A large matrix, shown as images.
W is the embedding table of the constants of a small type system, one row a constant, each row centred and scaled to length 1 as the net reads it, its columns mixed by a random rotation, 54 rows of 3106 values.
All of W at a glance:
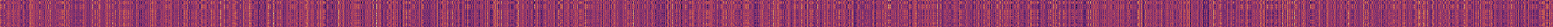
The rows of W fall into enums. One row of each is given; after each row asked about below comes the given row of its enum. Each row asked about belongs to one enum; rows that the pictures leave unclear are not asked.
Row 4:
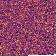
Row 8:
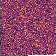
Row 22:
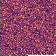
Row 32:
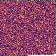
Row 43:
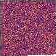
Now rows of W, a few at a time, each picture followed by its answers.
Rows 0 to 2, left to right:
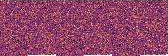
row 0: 43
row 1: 43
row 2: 8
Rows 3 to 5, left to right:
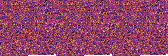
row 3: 4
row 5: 4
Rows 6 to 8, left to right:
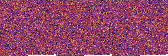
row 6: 22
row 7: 4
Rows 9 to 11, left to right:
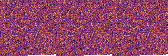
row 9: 43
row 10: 43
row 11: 43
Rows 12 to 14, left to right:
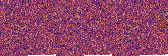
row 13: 32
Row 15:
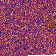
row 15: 43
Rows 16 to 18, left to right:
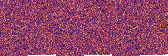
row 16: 43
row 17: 22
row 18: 43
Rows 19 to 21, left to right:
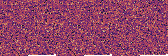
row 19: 4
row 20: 4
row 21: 22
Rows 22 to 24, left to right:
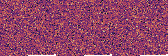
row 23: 4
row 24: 8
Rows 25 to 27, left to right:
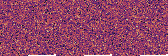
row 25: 4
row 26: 32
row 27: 8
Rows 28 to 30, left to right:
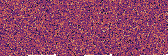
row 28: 22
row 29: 4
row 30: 43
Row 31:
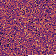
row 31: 8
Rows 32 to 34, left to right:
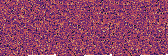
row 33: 4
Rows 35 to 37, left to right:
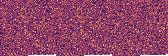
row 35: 8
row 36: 8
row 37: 4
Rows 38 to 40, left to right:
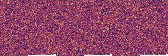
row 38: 43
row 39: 4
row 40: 22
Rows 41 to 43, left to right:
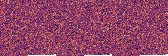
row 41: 43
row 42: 4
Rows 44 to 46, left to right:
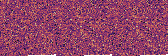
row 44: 43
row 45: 8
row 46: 8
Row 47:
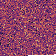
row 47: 8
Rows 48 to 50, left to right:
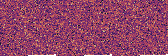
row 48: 8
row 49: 4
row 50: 22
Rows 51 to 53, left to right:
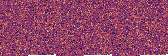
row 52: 43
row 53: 8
